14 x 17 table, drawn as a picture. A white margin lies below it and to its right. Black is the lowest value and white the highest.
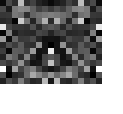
On average the colour sits 30% of the way up the scale. It is mirror symmetric from left to right. The values are skewed, with a long tail toward high values.
